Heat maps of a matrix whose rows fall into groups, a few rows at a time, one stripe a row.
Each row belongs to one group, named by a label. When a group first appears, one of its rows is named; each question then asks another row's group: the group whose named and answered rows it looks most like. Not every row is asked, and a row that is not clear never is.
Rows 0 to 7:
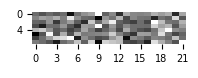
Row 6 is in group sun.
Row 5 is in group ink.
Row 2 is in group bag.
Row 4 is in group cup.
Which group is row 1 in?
sun
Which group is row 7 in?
bag
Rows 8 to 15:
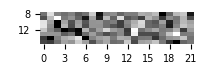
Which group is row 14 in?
sun
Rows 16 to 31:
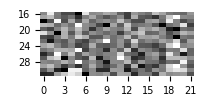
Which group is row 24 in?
cup
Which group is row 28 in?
sun
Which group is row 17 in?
cup
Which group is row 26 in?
ink
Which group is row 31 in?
sun
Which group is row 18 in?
ink
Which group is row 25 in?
sun
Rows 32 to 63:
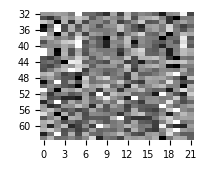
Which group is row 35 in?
ink
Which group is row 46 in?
sun
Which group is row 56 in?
cup
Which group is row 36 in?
ink
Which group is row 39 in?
sun
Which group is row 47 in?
cup
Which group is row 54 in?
ink
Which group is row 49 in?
ink
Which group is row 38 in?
sun
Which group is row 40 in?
sun
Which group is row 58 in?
bag
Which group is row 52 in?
bag
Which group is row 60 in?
bag
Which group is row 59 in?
cup
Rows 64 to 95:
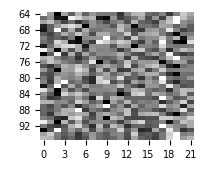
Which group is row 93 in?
ink
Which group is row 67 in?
sun
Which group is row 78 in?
bag
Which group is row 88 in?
sun
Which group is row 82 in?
ink
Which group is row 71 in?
bag
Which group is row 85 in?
bag
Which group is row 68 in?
ink
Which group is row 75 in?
cup
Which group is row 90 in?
bag
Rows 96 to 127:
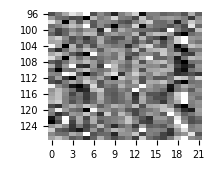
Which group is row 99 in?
sun
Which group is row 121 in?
bag
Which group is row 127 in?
cup
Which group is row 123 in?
ink
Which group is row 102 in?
cup
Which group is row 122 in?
ink
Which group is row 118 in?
cup
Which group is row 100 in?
bag
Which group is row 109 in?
bag
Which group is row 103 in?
cup
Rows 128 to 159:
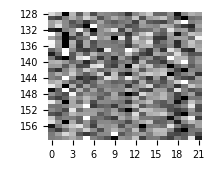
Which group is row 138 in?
ink
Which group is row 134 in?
bag
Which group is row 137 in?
bag
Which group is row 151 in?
sun
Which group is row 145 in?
cup
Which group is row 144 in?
bag
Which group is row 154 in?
sun
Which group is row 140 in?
cup
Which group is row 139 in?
bag
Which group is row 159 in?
sun
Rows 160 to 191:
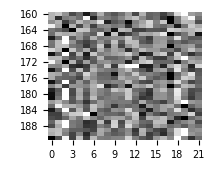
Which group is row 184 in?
ink
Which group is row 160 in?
cup
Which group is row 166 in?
ink
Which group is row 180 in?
ink
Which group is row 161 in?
sun
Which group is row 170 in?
ink
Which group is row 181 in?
ink
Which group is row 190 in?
cup
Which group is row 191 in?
ink
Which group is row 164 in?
bag
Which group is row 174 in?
ink
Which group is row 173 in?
bag
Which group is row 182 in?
cup
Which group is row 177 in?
ink
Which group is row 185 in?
sun
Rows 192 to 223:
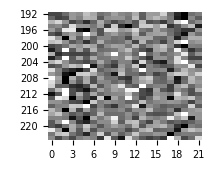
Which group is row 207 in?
bag
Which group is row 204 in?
cup
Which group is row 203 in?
ink
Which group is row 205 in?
sun
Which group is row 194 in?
cup
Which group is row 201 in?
ink
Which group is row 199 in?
cup
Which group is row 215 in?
sun
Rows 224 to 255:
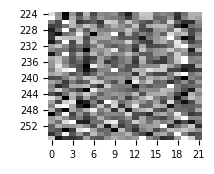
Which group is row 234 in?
ink
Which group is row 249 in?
ink
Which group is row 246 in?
bag
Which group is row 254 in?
ink
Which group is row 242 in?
bag
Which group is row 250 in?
cup
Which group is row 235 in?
cup
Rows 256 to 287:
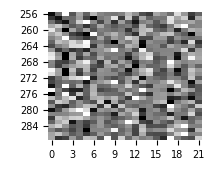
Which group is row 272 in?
sun
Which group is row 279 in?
bag
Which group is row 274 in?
ink
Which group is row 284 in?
cup
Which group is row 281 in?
sun
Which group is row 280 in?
sun
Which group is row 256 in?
ink
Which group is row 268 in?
bag
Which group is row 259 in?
cup
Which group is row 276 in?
ink
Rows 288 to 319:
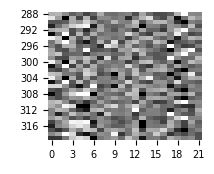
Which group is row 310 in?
cup
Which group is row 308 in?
sun
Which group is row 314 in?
cup
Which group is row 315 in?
sun
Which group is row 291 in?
sun
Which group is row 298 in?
cup
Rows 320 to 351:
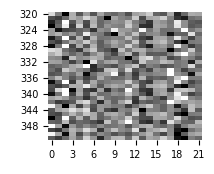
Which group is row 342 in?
bag
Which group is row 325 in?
sun
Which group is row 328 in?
ink
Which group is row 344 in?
sun
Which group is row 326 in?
ink
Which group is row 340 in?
ink
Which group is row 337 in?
ink
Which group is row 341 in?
cup
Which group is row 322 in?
ink
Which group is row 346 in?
ink
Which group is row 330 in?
cup
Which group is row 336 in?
cup
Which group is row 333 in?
sun
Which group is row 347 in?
bag
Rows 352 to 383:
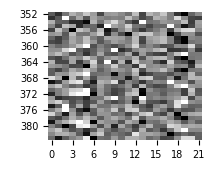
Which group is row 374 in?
cup
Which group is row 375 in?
ink
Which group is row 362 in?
cup
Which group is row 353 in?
ink
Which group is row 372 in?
sun
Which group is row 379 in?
sun
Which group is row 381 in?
cup
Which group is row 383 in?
sun
